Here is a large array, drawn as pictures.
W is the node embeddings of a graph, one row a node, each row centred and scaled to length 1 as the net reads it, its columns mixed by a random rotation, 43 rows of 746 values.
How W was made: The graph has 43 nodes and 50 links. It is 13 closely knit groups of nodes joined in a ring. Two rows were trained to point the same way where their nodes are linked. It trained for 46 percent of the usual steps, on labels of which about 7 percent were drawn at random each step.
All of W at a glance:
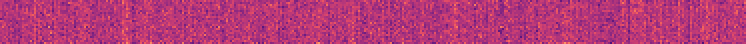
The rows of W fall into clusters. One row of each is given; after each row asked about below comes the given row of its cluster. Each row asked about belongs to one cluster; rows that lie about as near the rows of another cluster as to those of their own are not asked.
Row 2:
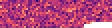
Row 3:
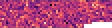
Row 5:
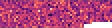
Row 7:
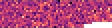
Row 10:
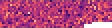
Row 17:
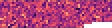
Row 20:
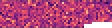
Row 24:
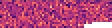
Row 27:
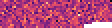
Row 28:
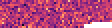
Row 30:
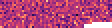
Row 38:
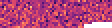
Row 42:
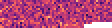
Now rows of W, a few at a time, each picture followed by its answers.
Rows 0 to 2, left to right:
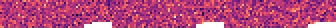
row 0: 30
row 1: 30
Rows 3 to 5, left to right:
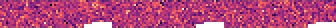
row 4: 3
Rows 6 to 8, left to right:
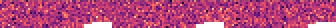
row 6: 17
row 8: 17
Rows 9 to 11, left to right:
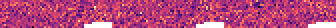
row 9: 10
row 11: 3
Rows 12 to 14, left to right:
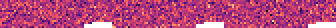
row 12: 10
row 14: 20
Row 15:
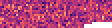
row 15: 38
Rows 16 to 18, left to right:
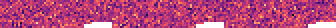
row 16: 42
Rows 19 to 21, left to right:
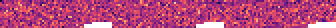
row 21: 2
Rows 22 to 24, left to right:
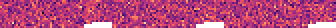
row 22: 7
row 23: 24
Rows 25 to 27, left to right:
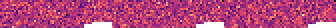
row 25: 10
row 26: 27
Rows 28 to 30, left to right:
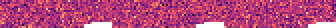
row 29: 3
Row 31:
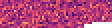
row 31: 38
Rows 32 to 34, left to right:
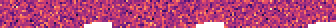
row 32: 24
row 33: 7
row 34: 28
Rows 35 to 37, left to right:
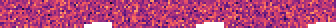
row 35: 5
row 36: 24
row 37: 17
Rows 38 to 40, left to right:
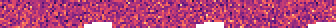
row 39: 27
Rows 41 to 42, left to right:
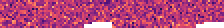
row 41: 20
